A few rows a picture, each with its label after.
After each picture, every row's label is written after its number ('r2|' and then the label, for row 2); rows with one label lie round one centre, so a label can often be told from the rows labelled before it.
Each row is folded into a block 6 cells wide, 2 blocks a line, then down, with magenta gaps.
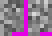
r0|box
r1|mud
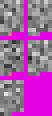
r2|mud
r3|mud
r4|box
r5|mud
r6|mud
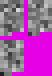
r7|box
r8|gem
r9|gem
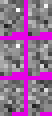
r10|box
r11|gem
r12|gem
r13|gem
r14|box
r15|box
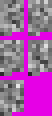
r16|gem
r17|mud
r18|mud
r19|gem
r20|gem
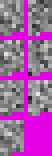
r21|mud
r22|box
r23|mud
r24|gem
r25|mud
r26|mud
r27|mud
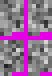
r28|gem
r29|gem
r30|box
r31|mud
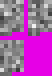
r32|mud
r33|gem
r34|mud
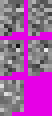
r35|box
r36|box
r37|box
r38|box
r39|mud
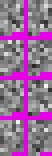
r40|gem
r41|gem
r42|mud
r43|box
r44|mud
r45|gem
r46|mud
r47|box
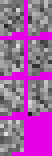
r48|box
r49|mud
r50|gem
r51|box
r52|mud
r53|gem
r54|mud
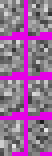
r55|mud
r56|gem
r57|mud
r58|box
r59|mud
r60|mud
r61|gem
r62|box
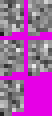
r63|gem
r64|mud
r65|box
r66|gem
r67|gem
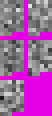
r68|box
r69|mud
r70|box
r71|gem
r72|mud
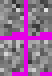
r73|box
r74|box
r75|mud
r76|mud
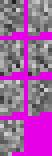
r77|box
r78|mud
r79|gem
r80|gem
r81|mud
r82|box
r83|mud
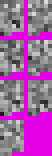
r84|gem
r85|mud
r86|gem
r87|mud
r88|gem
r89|gem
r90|mud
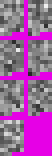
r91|mud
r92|gem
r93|box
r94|gem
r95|gem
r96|box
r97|mud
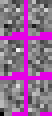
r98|box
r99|box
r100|box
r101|box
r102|gem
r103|mud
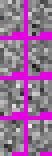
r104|mud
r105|box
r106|mud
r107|box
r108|gem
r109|mud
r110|box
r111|mud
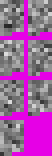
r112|box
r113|mud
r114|mud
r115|box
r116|box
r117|gem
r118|gem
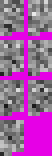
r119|box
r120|mud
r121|gem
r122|gem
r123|box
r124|box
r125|gem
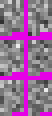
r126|mud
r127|gem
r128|gem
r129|box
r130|mud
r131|box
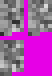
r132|gem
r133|gem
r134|gem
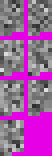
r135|box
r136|box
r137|mud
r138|gem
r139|gem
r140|box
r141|gem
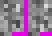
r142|gem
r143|gem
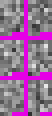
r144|mud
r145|box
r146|mud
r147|gem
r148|mud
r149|gem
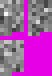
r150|mud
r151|box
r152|mud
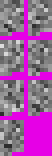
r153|box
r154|box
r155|mud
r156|box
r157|gem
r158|box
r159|box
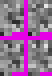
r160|gem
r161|gem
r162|gem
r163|gem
